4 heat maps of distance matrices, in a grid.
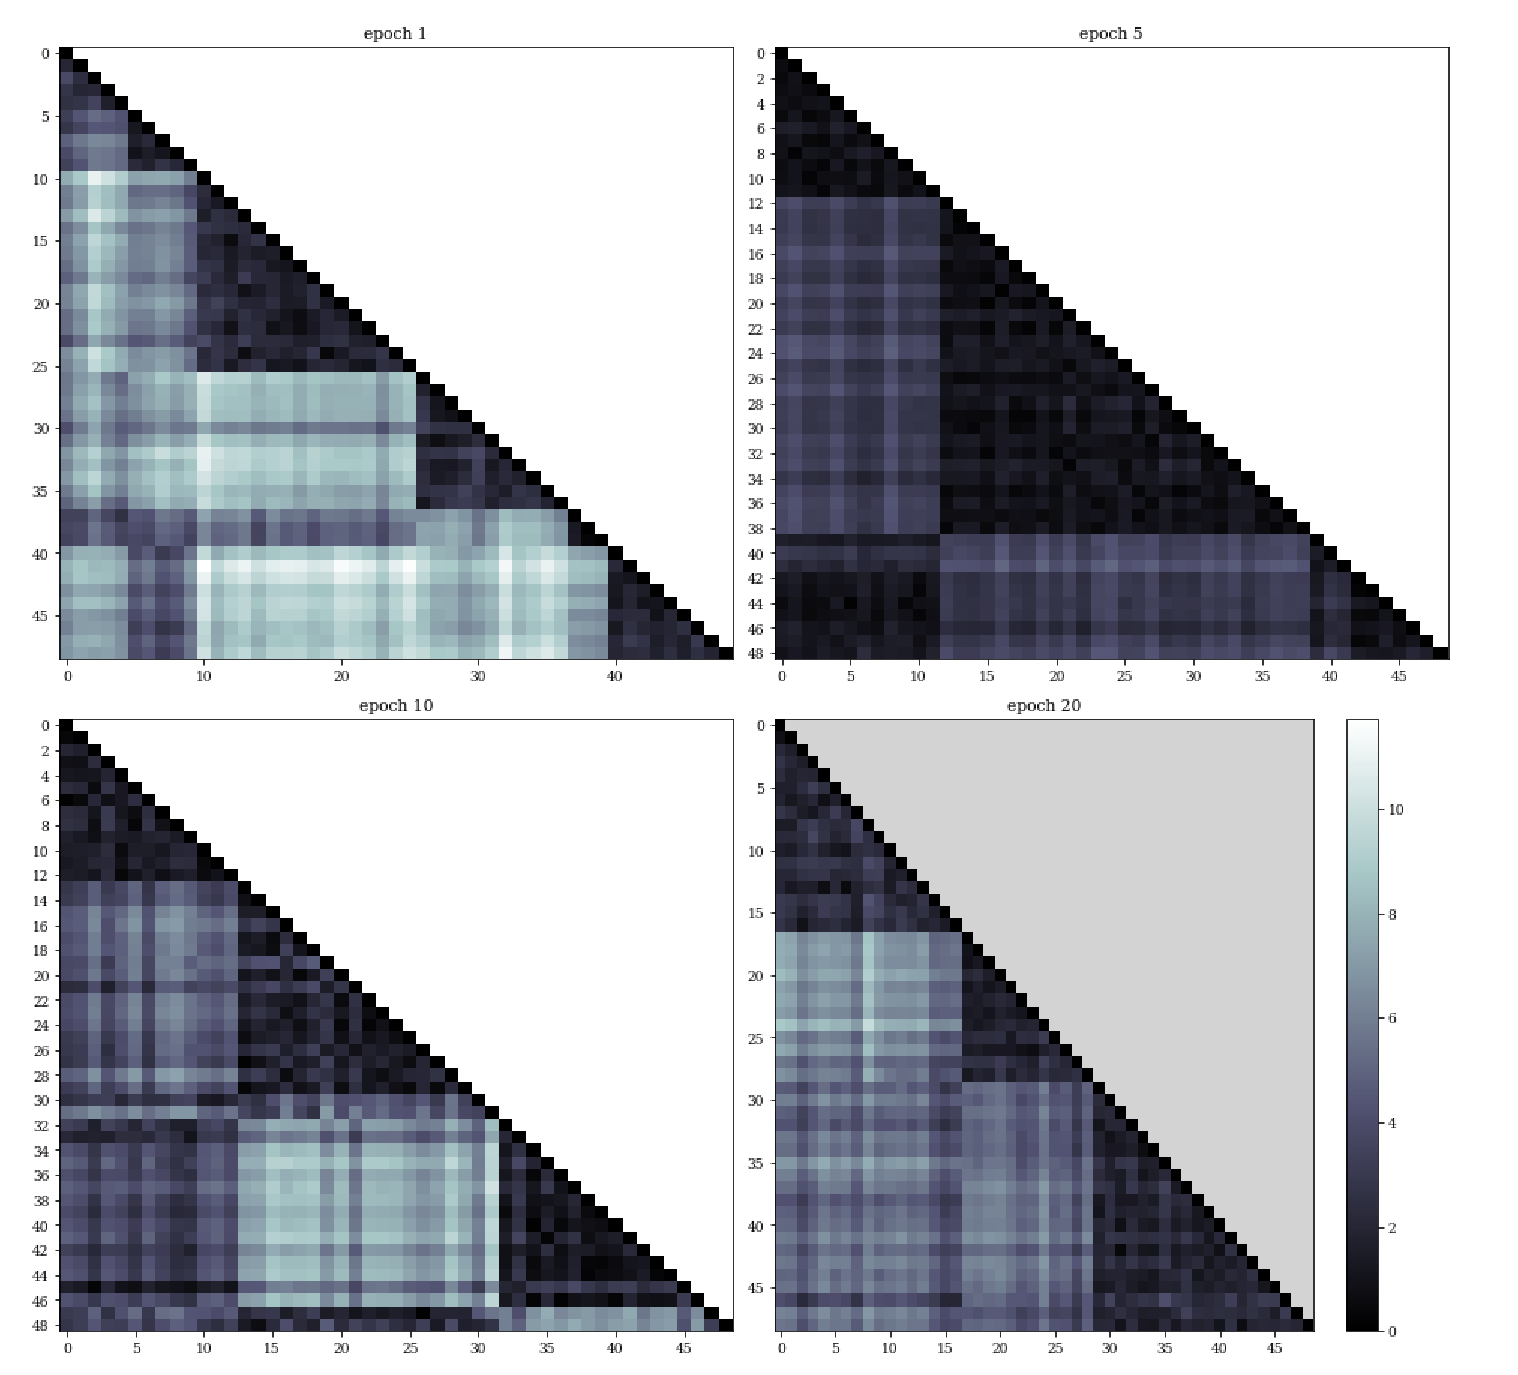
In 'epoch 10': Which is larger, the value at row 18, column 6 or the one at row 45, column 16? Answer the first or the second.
the second
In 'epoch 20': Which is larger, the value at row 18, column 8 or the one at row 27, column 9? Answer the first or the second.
the first
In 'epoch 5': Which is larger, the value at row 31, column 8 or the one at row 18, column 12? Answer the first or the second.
the first
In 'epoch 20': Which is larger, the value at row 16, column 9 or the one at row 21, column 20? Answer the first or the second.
the first
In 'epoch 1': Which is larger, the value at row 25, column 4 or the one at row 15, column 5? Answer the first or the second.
the first
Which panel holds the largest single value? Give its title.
epoch 1
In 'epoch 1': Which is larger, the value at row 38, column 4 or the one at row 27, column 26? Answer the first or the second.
the first
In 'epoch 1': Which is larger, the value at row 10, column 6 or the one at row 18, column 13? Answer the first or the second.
the first
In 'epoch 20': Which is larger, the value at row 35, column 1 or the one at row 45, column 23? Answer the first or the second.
the first
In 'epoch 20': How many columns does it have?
49
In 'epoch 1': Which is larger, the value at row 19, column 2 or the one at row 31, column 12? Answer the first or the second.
the first
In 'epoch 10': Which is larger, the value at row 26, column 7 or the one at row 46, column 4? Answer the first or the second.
the first
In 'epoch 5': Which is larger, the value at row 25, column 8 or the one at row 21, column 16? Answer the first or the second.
the first
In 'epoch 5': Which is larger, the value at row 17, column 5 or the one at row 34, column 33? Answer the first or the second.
the first
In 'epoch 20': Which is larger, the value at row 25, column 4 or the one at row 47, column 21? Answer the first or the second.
the first
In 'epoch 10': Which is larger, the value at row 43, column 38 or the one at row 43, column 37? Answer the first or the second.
the second
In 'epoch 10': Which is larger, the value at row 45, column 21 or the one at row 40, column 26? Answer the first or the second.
the second
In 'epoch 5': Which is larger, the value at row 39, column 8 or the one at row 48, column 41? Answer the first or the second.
the second
